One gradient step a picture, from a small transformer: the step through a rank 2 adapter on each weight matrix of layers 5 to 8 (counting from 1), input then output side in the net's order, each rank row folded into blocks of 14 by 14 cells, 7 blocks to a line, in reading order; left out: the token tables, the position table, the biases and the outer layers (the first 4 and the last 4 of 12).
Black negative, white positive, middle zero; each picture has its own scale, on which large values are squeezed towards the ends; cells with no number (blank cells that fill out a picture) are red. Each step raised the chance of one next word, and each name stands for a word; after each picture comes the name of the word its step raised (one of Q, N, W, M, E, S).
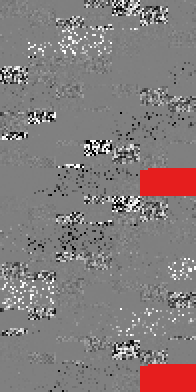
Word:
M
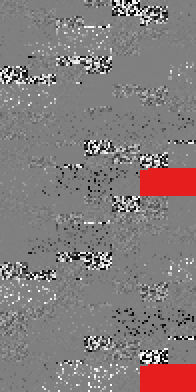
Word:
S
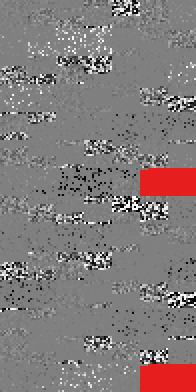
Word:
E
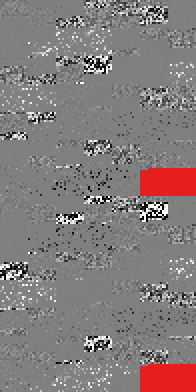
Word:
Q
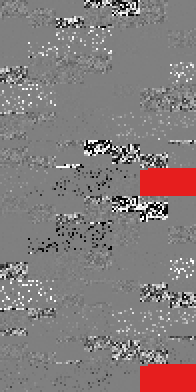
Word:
M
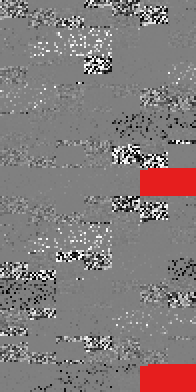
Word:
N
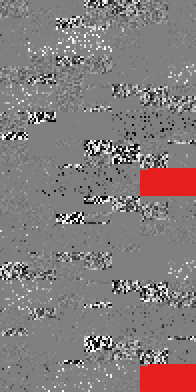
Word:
Q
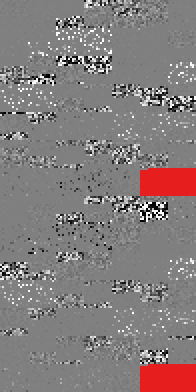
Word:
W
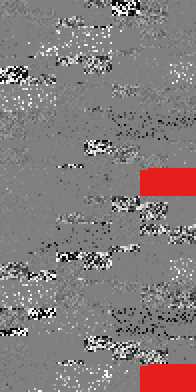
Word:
S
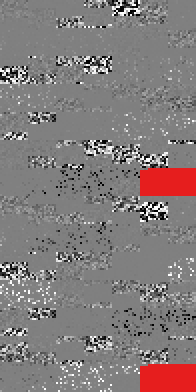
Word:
S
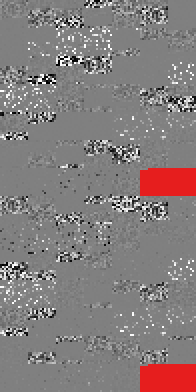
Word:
W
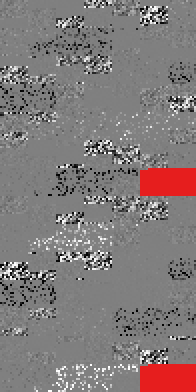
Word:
S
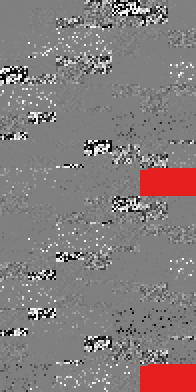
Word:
S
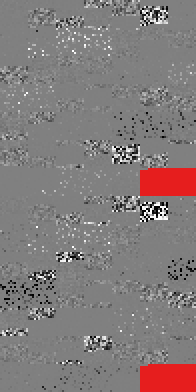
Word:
N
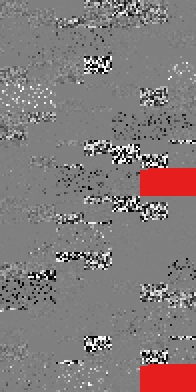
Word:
N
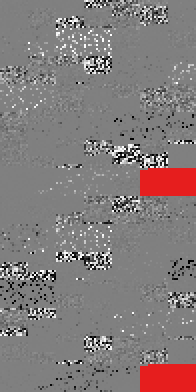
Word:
N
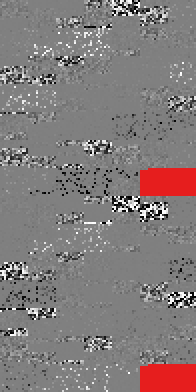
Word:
E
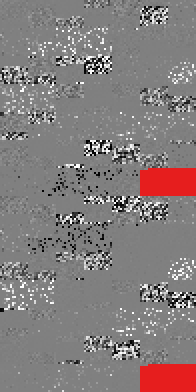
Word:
M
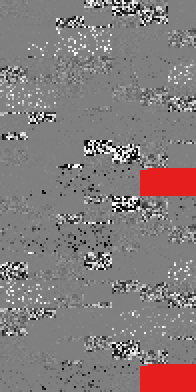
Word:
M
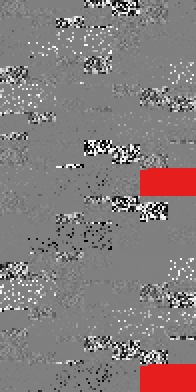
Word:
M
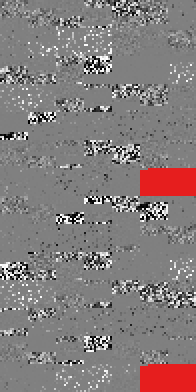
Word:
Q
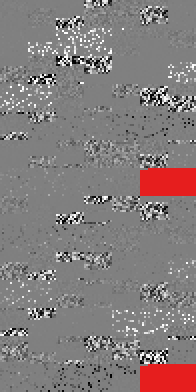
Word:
W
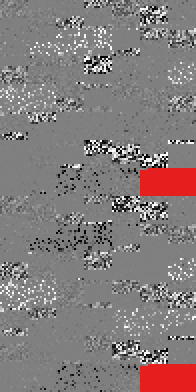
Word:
M
